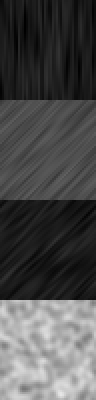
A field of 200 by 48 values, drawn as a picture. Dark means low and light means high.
The table splits into 4 rows of 1 panel. Panel 1,1: very low, streaked downward, faint in contrast. Panel 2,1: low, slanting up to the right, faint in contrast. Panel 3,1: very low, slanting up to the right, faint in contrast. Panel 4,1: high, blotchy.
